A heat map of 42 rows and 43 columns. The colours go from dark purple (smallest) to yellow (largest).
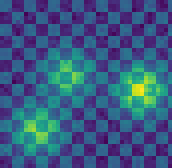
There are three bumps. Neither half mirrors the other. The ninth with the highest average is the middle right. On average the colour sits 30% of the way up the scale.
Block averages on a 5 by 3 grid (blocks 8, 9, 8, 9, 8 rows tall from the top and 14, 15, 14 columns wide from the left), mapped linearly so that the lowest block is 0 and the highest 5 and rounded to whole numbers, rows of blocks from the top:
000 / 011 / 135 / 312 / 200
